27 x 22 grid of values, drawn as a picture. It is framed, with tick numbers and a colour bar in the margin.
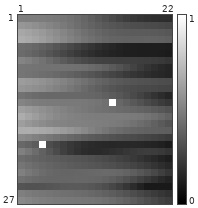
The ninth with the highest average is the middle left. The grain runs across in streaks. Values rise toward the left. Two lone cells stand out, each far higher than its neighbours.
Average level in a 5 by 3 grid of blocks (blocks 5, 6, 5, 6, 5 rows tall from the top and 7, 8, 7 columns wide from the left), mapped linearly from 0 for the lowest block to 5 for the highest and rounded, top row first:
521 | 420 | 542 | 410 | 330
